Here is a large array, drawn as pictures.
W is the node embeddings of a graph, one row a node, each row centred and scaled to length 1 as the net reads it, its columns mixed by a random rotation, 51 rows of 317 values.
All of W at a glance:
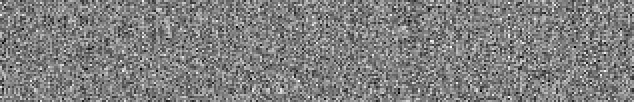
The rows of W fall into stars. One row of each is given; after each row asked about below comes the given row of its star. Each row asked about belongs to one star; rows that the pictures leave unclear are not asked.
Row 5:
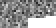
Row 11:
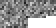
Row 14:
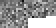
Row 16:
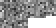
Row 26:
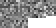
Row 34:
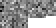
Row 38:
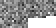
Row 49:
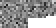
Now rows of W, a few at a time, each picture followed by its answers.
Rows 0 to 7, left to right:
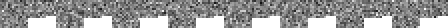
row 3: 49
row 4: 5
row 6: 38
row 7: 34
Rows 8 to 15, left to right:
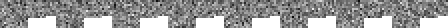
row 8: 11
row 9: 11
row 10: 11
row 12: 26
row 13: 16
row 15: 34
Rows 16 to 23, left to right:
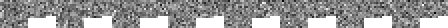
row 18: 16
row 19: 5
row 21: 14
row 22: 49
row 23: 11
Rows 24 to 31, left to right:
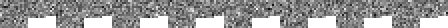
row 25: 49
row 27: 14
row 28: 34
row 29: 16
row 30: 14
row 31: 26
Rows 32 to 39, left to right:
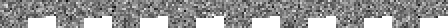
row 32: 11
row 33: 34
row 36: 16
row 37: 38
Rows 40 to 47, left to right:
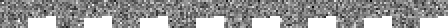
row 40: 14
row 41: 26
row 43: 16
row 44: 11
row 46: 5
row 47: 26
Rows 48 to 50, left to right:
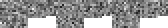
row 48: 34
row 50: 34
